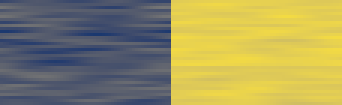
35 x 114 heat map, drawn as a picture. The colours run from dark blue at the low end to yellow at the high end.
The table splits into one row of 2 panels. Panel 1,1: low, streaked across. Panel 1,2: very high, streaked across, faint in contrast.
